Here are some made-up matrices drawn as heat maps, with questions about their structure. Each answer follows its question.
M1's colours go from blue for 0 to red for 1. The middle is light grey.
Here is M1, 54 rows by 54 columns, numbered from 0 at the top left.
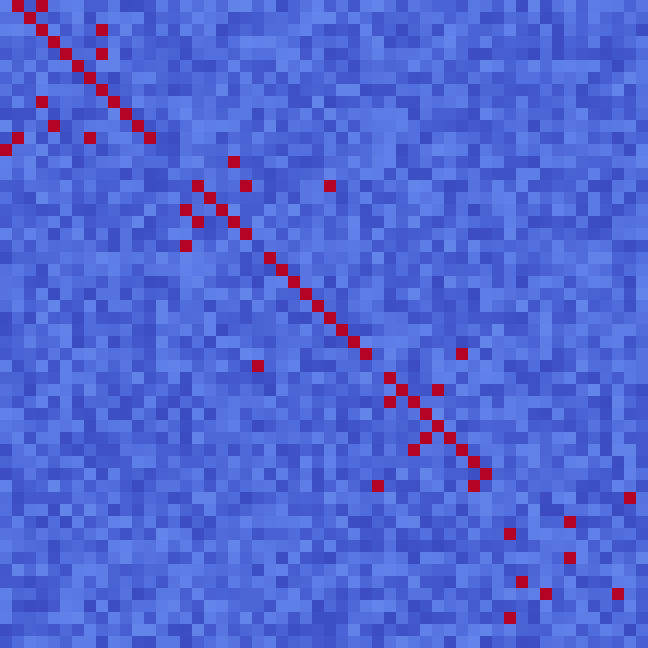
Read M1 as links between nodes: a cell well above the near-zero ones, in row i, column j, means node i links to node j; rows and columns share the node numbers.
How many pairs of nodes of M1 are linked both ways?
4
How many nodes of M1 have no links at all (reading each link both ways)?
3
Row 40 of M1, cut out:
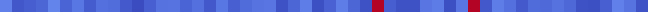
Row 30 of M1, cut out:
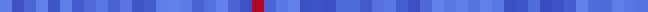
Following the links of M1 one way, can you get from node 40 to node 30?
no
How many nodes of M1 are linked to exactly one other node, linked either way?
7
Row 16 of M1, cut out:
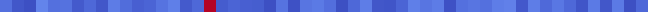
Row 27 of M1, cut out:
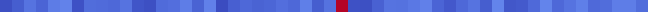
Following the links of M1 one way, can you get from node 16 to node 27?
yes
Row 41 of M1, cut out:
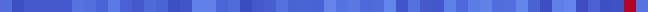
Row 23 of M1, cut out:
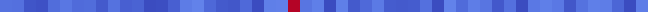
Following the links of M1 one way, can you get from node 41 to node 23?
no
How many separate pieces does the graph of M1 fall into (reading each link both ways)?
8
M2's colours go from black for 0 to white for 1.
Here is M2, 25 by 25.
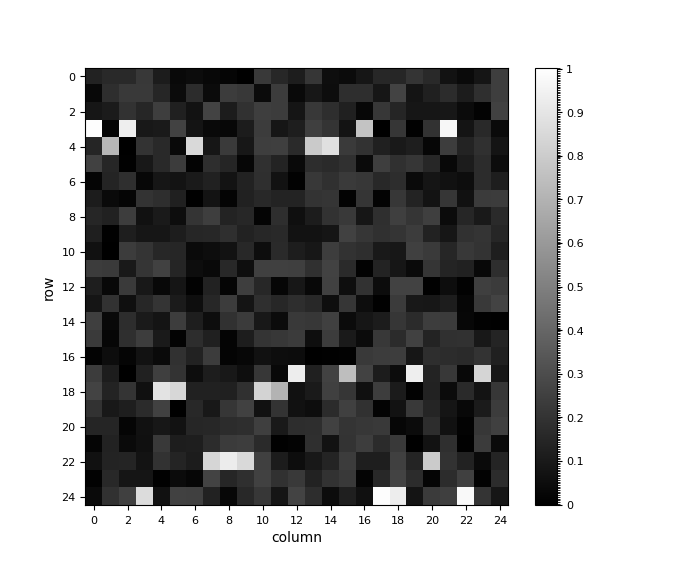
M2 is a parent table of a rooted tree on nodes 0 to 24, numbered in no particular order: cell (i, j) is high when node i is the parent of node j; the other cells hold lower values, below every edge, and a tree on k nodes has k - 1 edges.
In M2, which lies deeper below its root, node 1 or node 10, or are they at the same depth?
node 1
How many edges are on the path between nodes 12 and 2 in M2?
4
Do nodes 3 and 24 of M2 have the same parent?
no
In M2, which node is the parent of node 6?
4
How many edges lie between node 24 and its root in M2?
0
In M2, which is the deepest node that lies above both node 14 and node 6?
4
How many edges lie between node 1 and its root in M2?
3
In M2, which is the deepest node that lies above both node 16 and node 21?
3
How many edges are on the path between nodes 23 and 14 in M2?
5
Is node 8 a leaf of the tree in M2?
yes
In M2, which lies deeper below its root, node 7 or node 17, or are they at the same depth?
node 7
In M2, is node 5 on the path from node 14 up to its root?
no
